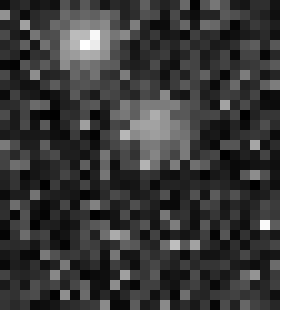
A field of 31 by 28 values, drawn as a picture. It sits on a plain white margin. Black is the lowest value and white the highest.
Average level on the scale: 20%. Histogram: skewed, a long tail of high values. Stripes: none. Odd rows or columns: none. Bumps: two. Mirror symmetry: none.
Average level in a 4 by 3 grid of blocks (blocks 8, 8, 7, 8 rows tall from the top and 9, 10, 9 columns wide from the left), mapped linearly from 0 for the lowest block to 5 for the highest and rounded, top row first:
4 3 1 | 1 5 1 | 0 1 1 | 1 1 1
